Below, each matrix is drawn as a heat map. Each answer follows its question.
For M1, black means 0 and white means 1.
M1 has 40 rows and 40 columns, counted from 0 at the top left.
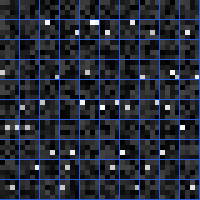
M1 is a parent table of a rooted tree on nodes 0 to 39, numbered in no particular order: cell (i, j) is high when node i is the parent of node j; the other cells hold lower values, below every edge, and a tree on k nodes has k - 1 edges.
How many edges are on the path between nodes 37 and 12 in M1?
1
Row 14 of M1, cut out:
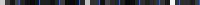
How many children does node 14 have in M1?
3
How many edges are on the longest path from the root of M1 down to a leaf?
3
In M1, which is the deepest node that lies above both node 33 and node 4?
21
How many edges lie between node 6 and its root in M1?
0
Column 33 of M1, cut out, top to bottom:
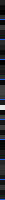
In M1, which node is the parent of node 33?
21
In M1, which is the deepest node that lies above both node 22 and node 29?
33
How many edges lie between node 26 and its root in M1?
3
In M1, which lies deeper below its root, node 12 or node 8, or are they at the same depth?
node 8
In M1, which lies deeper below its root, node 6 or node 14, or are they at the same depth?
node 14
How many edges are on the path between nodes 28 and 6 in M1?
2
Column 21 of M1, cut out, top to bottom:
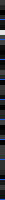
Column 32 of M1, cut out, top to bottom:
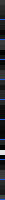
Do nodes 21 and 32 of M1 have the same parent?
no
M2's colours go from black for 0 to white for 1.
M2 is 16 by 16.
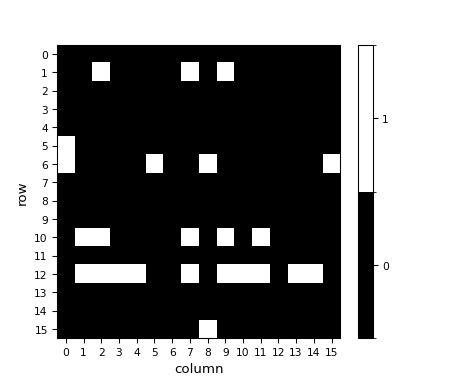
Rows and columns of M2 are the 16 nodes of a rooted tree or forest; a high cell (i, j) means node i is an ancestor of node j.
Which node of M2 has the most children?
12
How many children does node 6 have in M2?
2
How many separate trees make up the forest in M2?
2
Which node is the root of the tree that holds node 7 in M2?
12
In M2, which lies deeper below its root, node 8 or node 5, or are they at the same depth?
node 8
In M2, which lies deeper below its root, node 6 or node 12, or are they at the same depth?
the same depth
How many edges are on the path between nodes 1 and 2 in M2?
1
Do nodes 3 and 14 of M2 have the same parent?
yes
